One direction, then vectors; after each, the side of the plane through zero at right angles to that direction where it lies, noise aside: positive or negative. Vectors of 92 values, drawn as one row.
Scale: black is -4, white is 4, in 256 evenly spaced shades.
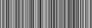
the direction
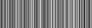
negative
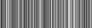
negative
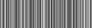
positive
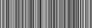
positive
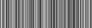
positive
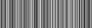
negative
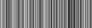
positive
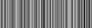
negative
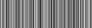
positive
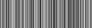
positive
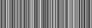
negative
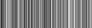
negative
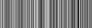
positive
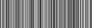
positive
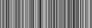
positive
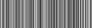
positive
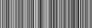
positive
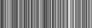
negative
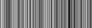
positive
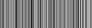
positive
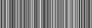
negative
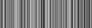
negative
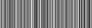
negative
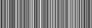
negative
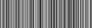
positive
